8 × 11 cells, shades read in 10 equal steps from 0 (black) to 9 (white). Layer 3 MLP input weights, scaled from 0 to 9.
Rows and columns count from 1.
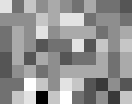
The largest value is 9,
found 2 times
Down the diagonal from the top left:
8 5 5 3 5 6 7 3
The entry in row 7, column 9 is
2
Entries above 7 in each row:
1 2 1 1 0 0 2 2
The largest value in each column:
8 7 9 8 7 9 8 6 7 5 7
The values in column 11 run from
3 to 7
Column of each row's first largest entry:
1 6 4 7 2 3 3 6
